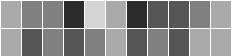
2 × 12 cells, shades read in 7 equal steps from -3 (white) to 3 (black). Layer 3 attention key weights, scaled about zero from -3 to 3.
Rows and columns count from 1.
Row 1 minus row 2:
0 -1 0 1 -2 0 1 1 0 1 0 0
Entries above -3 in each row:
11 11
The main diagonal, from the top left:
-1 1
